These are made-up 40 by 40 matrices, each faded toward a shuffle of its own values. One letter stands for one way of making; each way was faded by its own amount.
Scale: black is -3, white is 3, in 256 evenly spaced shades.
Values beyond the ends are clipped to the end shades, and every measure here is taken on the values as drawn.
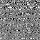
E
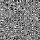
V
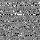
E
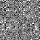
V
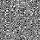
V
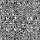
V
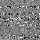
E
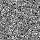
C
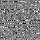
E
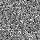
C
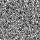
C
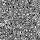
C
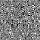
V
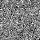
C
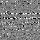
E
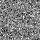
C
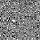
V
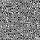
V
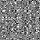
V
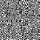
V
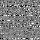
E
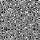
V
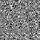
V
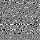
E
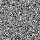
C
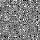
V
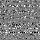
E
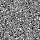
C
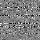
E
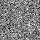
C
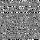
E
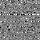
E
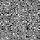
V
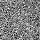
C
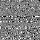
E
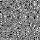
V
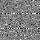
E
